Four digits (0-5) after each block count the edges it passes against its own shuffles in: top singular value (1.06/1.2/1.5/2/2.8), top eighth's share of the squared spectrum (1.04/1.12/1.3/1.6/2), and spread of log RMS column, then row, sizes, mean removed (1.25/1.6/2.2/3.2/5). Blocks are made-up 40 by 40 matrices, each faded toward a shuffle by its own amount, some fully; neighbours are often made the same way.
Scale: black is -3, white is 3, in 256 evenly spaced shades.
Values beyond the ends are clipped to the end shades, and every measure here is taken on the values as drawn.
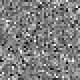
0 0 0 0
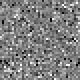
0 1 0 0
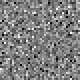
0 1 0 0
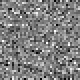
1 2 0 2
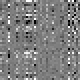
4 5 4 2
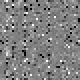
3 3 1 0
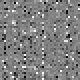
3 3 2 1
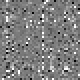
3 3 2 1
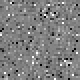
1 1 0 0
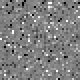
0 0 0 0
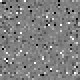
0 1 0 0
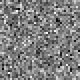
1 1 0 0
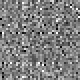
3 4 1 2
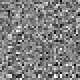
4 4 2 2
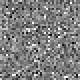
2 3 0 2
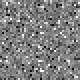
0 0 0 0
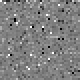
1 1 0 0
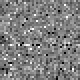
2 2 0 1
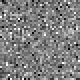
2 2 0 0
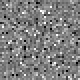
0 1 0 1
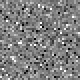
0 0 0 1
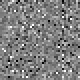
1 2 2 1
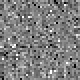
2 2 0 1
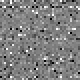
3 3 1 2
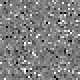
2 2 1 0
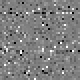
3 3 0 1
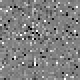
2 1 0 1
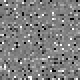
3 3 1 1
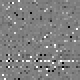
3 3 0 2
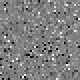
1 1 0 0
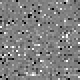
2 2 1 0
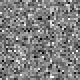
0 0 0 0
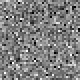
0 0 0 0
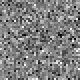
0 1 0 1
